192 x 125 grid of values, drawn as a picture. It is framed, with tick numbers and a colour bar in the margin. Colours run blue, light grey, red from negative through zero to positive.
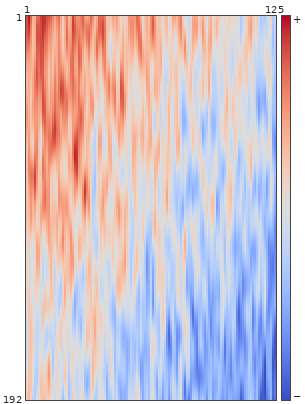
The ninth with the lowest average is the bottom right. There are no lone odd cells. Streaks run downward. The top left is the ninth with the highest average. The halves do not mirror each other. There is an overall slope up to the top left.
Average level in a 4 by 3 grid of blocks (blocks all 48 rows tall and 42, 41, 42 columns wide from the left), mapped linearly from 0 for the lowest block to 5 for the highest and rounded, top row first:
543
432
321
310
